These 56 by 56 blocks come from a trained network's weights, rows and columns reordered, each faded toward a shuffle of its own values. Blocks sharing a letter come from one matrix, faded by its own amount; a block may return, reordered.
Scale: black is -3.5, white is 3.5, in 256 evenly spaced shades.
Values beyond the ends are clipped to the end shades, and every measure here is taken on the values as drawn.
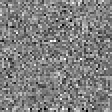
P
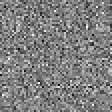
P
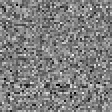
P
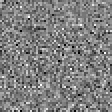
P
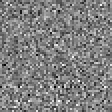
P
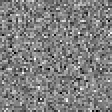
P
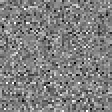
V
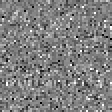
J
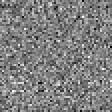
P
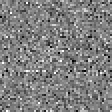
V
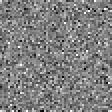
J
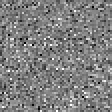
V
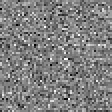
V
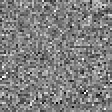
P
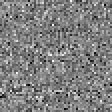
V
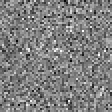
P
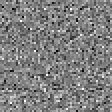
V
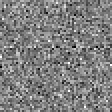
P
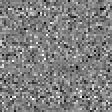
V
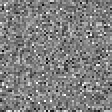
J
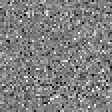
J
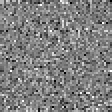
V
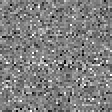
J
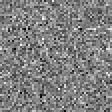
P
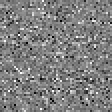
J
